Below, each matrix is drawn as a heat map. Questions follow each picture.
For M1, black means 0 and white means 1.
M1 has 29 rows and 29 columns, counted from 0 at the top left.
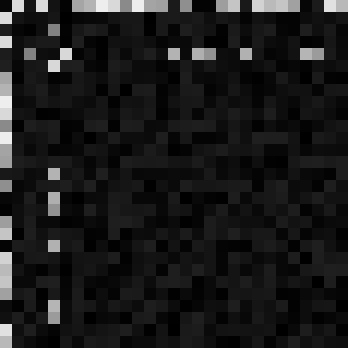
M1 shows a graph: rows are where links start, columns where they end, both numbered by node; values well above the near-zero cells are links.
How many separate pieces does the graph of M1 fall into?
2
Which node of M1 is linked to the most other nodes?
node 0
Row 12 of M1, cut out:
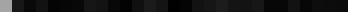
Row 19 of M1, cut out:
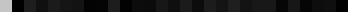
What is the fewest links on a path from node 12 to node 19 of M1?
2
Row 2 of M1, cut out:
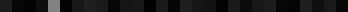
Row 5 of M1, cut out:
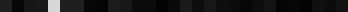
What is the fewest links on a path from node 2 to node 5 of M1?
2
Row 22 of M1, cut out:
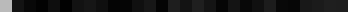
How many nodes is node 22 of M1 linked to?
1
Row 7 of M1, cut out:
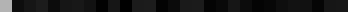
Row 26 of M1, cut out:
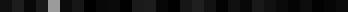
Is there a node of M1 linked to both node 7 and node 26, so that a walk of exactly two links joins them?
no
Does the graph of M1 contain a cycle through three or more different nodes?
no
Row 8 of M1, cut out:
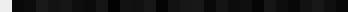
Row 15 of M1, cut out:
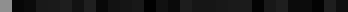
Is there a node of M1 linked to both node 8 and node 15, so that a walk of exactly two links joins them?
yes
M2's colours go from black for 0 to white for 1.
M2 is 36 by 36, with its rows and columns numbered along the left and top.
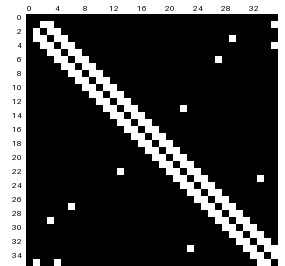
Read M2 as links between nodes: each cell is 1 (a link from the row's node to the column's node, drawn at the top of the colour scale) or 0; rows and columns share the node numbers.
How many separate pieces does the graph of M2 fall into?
2
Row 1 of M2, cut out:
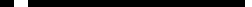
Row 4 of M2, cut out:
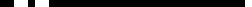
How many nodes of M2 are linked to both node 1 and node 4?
3
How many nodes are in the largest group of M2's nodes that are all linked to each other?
3
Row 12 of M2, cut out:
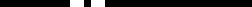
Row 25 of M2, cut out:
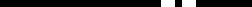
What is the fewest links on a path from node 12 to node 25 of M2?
4
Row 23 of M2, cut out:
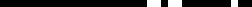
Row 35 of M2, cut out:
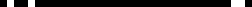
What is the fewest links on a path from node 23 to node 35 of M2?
2
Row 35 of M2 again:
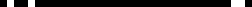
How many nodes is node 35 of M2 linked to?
4
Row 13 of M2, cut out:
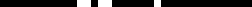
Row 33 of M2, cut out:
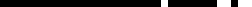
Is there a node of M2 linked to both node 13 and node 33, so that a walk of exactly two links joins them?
no
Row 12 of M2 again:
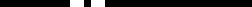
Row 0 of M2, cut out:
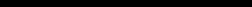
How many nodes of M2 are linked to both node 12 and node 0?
0
